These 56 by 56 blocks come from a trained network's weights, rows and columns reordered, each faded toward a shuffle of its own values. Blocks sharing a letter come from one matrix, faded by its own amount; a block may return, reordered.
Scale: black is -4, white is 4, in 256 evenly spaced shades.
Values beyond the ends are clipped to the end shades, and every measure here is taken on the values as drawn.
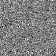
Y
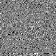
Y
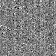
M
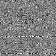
Y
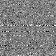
Y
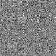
Y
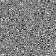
Y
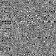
Y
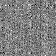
M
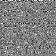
Y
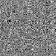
Y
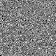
Y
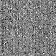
M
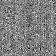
M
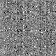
M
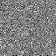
Y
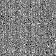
M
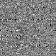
Y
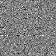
Y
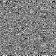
Y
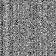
M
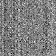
M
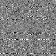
Y
